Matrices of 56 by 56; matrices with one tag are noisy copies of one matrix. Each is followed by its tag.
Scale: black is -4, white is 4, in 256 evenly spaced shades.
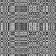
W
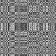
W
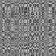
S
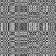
W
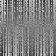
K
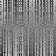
K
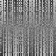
K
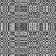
W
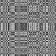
W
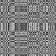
W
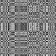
W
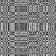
W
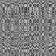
S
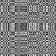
W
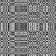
W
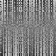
K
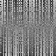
K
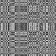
W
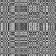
W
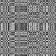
W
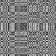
W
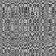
S
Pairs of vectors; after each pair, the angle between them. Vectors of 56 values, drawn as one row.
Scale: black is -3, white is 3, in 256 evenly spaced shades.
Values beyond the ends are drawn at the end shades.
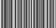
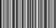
nearly opposite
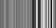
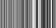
nearly opposite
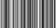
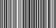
orthogonal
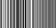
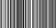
nearly parallel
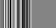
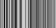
nearly opposite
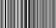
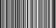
partly opposed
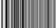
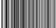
nearly parallel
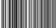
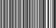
orthogonal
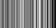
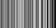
nearly parallel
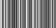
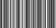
partly opposed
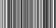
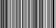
nearly opposite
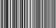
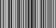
nearly opposite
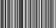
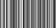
nearly opposite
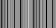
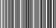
nearly opposite
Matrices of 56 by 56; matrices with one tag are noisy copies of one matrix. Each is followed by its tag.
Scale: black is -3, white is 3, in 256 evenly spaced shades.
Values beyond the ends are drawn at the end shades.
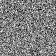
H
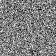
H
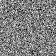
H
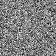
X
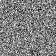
H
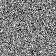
H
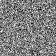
H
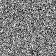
H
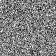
H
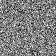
H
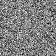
X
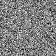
X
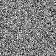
X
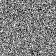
H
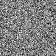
X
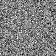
X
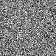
X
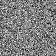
X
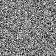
X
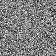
X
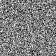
H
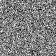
H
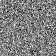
H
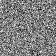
H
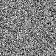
X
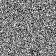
H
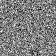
H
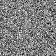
X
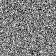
H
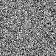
X
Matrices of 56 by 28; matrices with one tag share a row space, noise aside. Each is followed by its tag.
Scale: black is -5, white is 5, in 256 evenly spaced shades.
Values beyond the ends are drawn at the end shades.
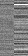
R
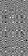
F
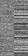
R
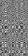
F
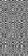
F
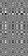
F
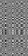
F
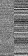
R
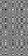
F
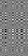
F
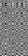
F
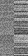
R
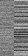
R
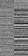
R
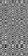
F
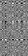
F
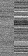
R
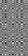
F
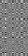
F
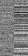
R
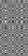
F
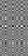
F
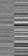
R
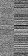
R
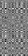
F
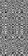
F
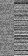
R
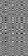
F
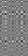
F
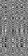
F
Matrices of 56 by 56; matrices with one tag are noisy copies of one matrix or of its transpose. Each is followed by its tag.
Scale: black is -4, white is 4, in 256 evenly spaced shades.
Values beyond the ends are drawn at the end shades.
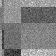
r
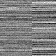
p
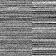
p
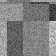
r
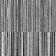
p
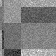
r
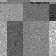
r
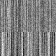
p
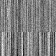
p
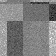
r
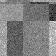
r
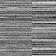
p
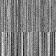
p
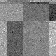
r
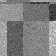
r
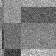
r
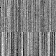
p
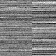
p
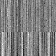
p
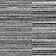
p
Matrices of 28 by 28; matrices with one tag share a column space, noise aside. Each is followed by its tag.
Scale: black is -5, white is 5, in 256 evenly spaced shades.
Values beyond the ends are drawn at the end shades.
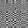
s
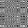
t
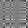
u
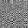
s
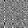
u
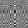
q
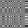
t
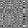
t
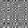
u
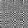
s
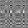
q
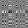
q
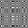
t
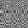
q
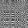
s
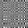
u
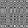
t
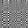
s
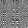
s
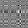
q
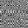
q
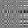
q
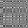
t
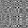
t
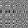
q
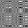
t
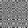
u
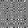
u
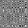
t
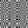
u
